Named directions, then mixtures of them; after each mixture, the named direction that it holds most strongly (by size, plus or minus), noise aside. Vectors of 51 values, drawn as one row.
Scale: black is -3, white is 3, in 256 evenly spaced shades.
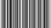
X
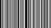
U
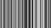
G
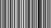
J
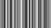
X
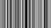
X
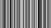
J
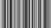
X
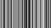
G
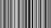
G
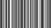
X
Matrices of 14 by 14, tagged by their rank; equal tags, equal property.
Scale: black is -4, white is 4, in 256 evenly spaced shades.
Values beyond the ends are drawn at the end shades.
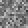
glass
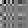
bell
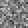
glass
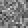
glass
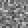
glass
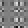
bell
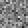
glass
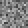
glass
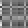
bell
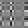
bell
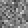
glass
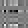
bell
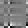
bell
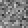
glass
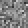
glass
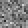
glass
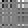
bell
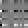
bell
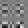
bell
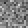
glass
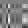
bell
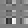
bell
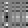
bell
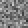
glass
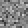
glass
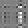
bell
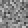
glass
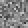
glass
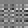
bell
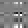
bell
